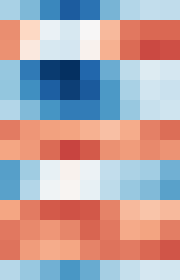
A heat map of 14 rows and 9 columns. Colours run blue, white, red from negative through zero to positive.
Ninth with the lowest average: top middle. Average level on the scale: 50%. Stripes: horizontal, repeating 3 times.
